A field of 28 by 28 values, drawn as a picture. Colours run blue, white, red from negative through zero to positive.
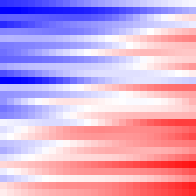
Ninth with the highest average: bottom right. Slope: up to the bottom right. Ninth with the lowest average: top left. Grain: streaks across.
